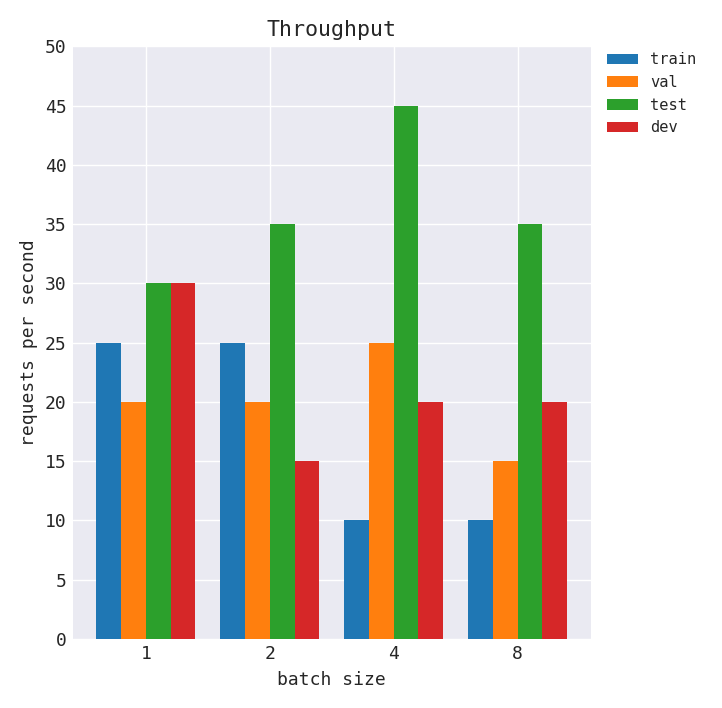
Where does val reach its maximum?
4
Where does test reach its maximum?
4
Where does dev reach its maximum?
1
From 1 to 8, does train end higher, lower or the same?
lower
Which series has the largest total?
test
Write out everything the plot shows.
Title: Throughput
x-axis: batch size, ticks 1 2 4 8
y-axis: requests per second, ticks 0 5 10 15 20 25 30 35 40 45 50
Legend: train, val, test, dev
Values:
train: 25 25 10 10
val: 20 20 25 15
test: 30 35 45 35
dev: 30 15 20 20
